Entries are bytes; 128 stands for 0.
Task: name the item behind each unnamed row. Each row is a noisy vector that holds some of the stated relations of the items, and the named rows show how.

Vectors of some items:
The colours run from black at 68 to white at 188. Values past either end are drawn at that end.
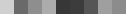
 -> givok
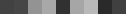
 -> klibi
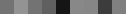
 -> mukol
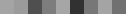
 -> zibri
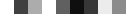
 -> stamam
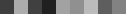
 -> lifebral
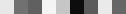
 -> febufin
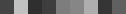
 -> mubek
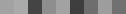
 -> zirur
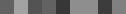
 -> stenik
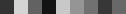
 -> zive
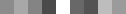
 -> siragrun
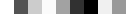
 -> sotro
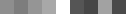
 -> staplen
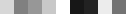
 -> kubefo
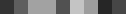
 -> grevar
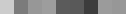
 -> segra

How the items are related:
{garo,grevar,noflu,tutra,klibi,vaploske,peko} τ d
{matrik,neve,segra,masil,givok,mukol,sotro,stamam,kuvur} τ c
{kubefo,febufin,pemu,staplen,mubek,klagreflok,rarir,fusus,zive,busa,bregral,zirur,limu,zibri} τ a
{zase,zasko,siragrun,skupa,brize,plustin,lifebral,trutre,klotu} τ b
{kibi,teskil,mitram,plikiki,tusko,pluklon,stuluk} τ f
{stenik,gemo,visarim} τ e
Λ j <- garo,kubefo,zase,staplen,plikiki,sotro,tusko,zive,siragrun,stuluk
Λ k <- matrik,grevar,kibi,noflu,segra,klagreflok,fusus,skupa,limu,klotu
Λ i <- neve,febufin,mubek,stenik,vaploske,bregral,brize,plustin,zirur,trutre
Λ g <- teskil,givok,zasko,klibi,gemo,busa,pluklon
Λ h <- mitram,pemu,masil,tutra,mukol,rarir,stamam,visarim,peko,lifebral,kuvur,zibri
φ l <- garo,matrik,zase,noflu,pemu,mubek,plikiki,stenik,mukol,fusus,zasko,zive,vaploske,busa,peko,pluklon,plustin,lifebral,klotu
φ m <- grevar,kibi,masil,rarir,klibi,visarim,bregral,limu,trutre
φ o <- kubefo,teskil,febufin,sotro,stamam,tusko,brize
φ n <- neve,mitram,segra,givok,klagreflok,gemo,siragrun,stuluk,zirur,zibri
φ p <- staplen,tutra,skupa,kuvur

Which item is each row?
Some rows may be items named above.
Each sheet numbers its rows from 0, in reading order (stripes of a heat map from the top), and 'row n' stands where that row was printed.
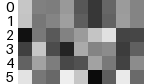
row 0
gemo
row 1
gemo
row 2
trutre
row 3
fusus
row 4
noflu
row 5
febufin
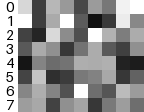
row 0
mitram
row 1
stamam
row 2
kibi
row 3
garo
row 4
limu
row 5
mubek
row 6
siragrun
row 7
zirur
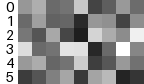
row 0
klagreflok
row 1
vaploske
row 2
pluklon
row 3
brize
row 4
klagreflok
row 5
visarim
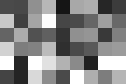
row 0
masil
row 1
kuvur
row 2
stenik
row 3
neve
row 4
tusko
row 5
kibi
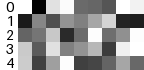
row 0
teskil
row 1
bregral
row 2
plikiki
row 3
stuluk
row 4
kuvur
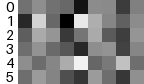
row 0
mukol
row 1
zase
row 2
garo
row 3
peko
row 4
skupa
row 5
matrik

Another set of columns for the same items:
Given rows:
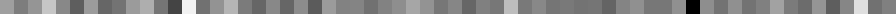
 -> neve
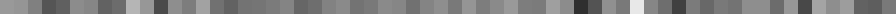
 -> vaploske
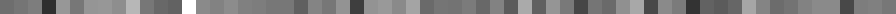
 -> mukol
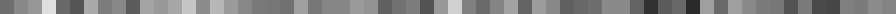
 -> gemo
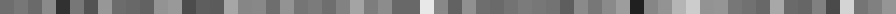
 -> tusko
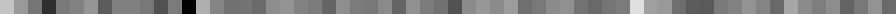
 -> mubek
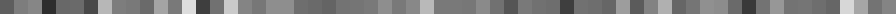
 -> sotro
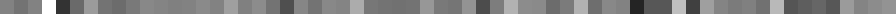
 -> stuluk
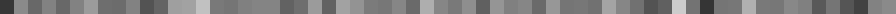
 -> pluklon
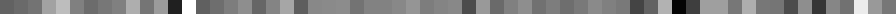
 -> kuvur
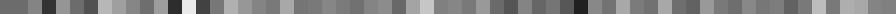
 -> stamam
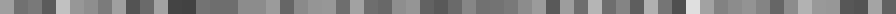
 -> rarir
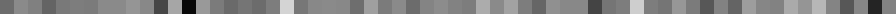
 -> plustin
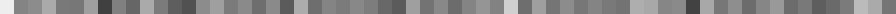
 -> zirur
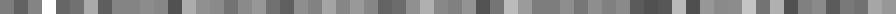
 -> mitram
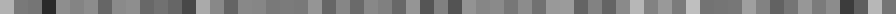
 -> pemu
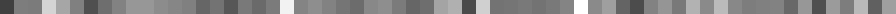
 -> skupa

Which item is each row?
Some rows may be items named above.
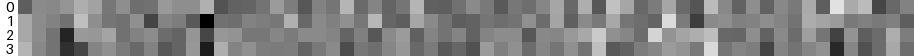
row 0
grevar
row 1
bregral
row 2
fusus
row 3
zive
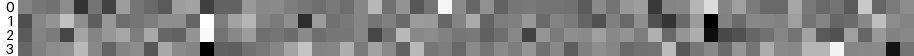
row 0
tusko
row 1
givok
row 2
matrik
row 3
trutre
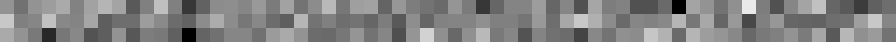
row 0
visarim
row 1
klagreflok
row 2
febufin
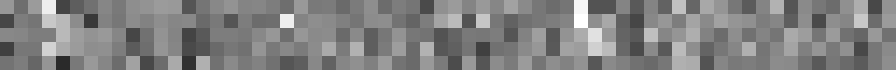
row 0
siragrun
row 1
skupa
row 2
limu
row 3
kibi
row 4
plikiki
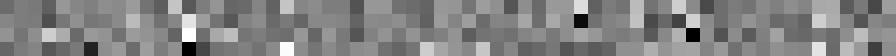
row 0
klotu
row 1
peko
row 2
segra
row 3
brize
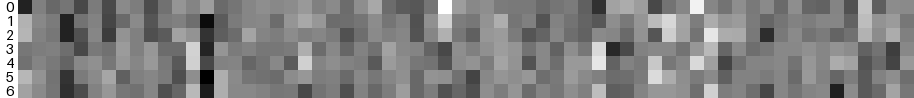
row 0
teskil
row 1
febufin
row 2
kubefo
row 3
zase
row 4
klotu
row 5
mubek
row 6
zive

